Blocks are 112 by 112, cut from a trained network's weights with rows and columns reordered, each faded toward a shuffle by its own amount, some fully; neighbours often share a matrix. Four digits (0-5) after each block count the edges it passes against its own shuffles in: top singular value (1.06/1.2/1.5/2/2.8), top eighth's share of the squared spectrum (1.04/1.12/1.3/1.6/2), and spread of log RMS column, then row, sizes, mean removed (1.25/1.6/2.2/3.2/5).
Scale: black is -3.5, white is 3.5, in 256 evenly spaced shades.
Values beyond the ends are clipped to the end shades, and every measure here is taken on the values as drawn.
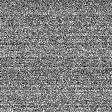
3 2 0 1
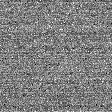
3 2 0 0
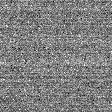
3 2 0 0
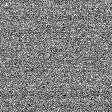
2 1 0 0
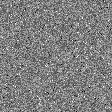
0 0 0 0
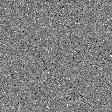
0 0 0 0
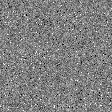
2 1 0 1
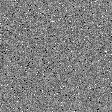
1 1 0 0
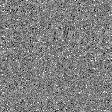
3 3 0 2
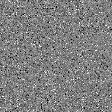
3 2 1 1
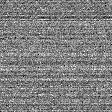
4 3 1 2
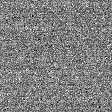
2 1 0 0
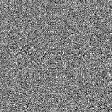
4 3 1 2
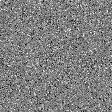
1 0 0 0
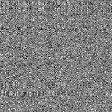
4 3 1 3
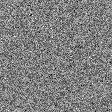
0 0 0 0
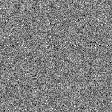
3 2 0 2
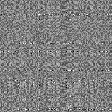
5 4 1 3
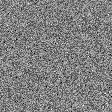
0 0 0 0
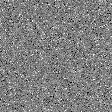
2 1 0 0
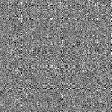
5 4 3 3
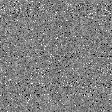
2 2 0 2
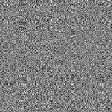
4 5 3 3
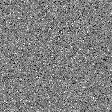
2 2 0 0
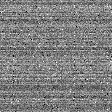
4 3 2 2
